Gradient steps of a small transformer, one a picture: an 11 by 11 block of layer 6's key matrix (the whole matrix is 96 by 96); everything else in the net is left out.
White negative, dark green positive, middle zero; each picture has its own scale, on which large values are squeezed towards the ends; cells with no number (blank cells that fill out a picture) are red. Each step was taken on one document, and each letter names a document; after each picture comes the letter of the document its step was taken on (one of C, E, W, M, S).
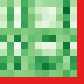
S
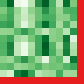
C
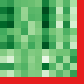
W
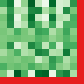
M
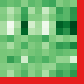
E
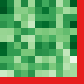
C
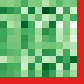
E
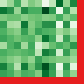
E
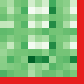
W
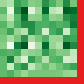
W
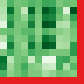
S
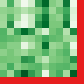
C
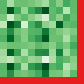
E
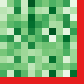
C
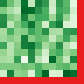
M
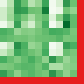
C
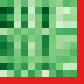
M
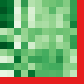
M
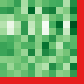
E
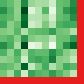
W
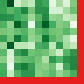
C
